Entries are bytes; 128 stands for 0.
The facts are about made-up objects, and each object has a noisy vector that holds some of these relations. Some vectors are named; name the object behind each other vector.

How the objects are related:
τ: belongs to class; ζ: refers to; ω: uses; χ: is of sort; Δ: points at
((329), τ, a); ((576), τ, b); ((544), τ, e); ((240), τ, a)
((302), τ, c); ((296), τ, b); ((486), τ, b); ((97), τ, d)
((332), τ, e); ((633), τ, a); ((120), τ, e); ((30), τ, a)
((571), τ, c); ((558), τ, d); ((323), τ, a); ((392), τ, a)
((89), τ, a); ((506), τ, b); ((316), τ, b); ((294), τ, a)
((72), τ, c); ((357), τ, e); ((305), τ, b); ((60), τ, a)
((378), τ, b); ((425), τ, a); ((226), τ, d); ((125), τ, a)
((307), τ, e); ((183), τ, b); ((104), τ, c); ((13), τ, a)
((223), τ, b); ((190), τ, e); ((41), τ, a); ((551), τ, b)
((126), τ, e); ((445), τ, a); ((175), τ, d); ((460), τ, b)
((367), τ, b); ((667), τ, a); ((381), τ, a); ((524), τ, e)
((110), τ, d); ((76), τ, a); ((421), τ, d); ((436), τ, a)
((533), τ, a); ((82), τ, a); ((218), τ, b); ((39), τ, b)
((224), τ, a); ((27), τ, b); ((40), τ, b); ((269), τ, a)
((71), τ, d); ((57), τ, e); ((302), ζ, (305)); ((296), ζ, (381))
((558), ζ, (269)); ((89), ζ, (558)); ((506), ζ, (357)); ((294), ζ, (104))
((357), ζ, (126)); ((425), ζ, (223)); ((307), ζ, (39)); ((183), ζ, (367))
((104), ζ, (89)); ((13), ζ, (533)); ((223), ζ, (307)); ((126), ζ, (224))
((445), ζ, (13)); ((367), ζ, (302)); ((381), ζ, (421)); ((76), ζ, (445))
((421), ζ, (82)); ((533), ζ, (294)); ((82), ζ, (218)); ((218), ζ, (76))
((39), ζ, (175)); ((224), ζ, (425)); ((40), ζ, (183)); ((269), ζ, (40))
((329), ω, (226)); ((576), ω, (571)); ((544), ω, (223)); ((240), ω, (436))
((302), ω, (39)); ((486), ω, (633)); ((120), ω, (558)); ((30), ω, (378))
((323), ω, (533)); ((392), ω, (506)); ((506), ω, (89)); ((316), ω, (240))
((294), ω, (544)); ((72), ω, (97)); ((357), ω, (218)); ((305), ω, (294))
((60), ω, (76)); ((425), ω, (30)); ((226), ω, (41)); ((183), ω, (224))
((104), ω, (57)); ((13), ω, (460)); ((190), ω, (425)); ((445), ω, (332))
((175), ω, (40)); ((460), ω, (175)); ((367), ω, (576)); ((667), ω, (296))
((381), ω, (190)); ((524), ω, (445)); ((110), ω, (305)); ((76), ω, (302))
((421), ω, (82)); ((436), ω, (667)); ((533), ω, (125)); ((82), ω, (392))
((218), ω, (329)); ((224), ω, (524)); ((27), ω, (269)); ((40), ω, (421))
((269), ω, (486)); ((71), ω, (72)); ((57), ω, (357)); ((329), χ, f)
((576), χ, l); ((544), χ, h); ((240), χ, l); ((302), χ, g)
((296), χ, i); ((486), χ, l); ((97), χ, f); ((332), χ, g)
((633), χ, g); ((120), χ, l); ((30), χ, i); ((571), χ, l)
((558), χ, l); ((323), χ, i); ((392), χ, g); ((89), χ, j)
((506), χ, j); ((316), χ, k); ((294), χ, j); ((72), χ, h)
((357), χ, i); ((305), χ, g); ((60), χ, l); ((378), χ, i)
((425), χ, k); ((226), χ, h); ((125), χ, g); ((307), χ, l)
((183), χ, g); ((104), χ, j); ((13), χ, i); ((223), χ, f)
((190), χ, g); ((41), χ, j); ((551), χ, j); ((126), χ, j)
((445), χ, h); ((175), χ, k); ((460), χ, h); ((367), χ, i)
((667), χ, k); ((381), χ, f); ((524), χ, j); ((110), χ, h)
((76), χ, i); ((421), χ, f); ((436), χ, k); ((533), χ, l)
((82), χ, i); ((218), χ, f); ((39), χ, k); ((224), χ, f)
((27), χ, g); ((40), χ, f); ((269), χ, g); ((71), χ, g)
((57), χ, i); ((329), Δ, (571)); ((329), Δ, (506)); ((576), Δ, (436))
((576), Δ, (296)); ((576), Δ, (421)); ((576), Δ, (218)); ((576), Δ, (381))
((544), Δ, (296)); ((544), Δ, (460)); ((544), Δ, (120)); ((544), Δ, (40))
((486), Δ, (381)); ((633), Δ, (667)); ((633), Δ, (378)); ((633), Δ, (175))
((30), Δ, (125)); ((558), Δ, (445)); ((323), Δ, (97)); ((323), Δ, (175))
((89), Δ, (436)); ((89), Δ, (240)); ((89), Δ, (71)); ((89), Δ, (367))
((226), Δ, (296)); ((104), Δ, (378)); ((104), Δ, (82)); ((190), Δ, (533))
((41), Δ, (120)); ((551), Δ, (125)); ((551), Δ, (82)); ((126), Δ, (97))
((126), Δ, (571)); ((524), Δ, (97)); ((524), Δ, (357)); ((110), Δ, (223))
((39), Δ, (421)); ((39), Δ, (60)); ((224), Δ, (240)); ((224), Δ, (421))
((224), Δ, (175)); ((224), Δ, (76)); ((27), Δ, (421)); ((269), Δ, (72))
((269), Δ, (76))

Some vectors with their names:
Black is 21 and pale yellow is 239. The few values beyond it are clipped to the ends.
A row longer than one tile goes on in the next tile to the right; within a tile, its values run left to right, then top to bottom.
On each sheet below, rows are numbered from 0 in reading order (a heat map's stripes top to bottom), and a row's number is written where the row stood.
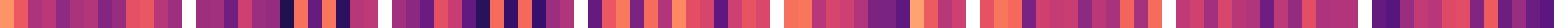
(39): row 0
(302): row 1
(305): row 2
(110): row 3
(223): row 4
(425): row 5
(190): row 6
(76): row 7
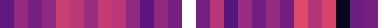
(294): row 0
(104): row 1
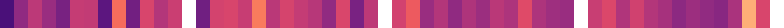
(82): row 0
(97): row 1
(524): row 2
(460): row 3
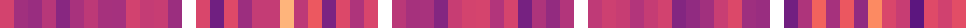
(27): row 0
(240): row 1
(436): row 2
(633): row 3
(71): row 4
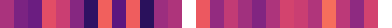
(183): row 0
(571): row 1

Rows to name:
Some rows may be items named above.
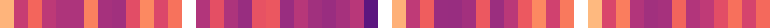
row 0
(307)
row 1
(41)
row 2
(307)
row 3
(307)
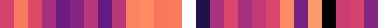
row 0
(506)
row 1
(421)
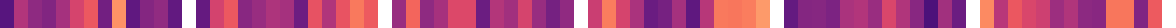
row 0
(381)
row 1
(392)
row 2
(329)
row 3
(506)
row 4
(294)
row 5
(357)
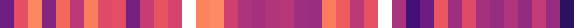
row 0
(110)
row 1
(126)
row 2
(296)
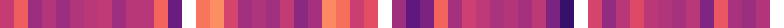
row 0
(544)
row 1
(126)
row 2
(296)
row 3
(57)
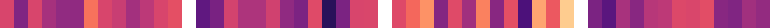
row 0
(120)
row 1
(13)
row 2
(175)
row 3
(533)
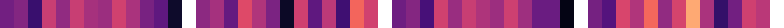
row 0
(218)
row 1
(40)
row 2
(218)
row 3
(558)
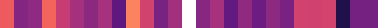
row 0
(378)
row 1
(104)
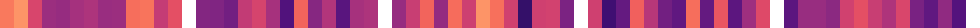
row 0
(126)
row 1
(269)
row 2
(226)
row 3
(367)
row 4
(445)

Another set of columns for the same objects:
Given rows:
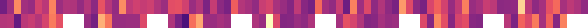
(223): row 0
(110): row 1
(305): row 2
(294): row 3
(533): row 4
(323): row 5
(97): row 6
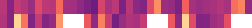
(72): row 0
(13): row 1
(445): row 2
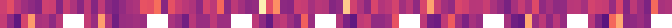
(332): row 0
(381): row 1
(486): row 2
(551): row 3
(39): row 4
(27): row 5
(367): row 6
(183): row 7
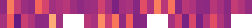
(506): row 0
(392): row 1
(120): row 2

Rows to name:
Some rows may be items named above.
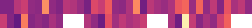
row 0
(57)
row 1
(378)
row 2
(104)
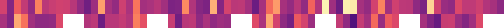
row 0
(110)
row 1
(223)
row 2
(329)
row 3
(82)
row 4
(126)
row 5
(39)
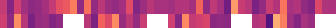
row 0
(381)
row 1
(71)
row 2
(269)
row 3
(40)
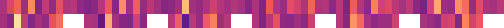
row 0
(104)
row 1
(460)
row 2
(307)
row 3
(226)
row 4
(110)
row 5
(175)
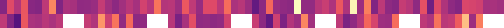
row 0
(378)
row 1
(392)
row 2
(226)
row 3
(357)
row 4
(558)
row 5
(571)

